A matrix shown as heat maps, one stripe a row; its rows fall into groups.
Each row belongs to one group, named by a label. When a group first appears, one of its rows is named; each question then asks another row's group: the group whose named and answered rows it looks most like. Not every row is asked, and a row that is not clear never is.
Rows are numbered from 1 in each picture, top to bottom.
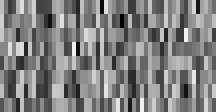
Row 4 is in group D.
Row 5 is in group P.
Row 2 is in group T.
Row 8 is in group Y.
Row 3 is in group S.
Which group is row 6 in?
T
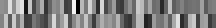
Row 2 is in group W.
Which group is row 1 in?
D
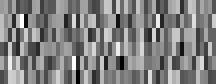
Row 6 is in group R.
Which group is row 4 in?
Y
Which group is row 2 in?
D
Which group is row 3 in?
W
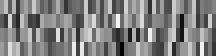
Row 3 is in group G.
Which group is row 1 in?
W
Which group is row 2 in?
Y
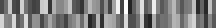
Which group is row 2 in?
W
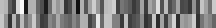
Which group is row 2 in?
W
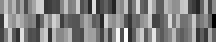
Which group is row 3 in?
Y
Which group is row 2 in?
R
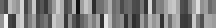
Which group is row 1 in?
R
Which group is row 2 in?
T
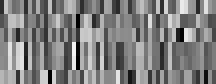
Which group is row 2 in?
R
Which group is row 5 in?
D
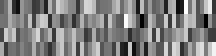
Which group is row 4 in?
T
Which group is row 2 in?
G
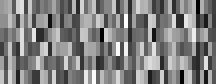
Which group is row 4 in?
Y
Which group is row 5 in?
P
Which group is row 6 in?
S
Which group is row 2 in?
G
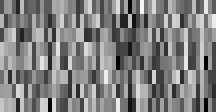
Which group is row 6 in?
W
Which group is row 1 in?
Y
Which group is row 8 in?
S
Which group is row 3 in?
P
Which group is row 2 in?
T
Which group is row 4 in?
S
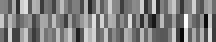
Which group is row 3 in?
Y
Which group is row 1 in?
W
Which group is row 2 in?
S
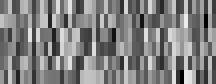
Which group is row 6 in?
G
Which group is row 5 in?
Y
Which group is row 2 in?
S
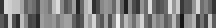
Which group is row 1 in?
R
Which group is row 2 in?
Y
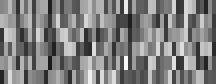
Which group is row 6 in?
R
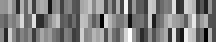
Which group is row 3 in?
G
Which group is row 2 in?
R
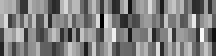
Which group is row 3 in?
R
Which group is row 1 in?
P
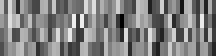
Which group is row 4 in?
R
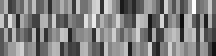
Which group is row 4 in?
R
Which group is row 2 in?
S
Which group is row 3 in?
W
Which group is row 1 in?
T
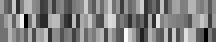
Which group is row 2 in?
R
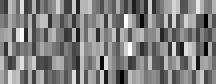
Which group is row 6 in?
D
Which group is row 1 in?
R
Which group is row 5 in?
T
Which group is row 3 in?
D
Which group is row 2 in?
G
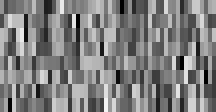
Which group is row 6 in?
S
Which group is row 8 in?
W
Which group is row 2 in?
R
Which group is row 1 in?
T
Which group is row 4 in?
T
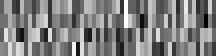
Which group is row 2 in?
G
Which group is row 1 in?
Y
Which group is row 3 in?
P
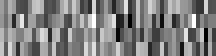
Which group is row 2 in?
D
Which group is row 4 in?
S
